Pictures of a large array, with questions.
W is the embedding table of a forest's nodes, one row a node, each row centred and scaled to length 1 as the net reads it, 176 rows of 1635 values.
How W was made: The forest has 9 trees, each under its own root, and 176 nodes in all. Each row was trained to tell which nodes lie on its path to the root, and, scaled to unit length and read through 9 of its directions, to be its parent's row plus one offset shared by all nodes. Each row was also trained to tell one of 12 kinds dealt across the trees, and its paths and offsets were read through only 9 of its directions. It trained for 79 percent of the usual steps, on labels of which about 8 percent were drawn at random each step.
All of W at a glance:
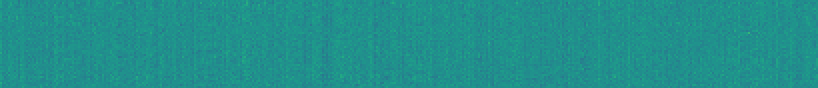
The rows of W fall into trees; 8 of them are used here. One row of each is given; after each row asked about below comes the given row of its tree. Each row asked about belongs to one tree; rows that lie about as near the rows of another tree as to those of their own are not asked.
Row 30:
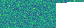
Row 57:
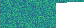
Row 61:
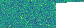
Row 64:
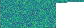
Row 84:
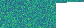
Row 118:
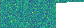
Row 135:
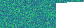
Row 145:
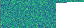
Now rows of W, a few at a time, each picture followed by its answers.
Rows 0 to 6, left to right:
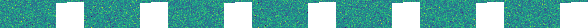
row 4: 61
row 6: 61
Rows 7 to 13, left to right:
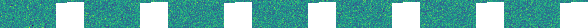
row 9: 118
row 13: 57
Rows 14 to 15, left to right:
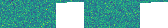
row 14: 135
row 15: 64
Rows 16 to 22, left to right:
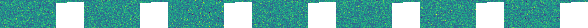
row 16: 64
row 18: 118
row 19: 118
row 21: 61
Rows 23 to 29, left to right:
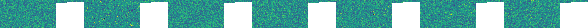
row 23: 84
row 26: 145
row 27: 84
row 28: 64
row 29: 57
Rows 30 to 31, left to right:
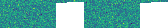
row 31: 84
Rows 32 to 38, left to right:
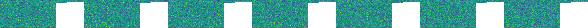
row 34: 118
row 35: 84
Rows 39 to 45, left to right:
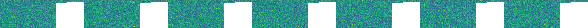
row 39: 84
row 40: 118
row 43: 118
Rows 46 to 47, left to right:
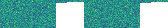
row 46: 30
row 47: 145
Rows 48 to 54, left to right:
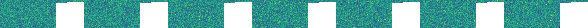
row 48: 145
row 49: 145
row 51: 61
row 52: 145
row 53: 64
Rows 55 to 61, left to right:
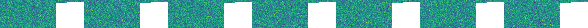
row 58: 64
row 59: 30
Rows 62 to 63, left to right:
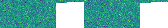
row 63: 30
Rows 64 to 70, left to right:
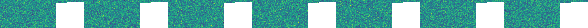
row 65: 64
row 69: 64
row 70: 57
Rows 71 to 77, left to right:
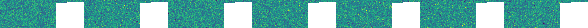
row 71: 145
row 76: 64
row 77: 64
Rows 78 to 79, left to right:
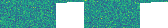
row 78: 64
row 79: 61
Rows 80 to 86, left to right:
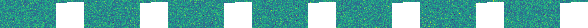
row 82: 61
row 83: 84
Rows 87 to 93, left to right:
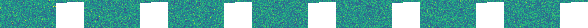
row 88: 61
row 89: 57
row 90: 61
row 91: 84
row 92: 61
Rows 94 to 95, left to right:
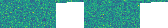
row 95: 145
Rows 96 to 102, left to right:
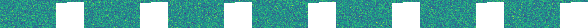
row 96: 61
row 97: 57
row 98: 135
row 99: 84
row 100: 64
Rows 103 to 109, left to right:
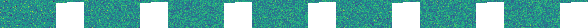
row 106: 84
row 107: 135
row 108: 64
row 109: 145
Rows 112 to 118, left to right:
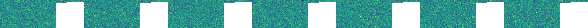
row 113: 145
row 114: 84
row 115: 118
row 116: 30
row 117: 84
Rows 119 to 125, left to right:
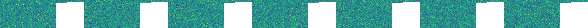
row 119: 135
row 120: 118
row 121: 118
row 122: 135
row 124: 84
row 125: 145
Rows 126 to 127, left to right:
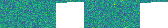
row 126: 61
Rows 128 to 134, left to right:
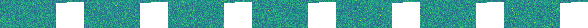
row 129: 64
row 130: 118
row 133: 135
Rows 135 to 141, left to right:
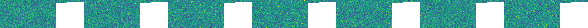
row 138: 64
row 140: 84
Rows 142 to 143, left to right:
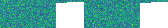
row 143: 145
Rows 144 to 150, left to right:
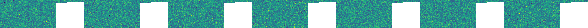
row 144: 145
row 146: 145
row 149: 84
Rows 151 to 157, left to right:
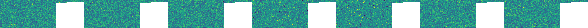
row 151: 84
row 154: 57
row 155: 57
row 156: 118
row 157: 61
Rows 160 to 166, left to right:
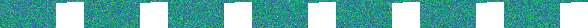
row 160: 61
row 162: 64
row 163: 64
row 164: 30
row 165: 61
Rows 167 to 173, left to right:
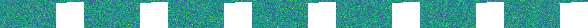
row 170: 84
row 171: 84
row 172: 118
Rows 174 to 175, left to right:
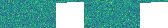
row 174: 64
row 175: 145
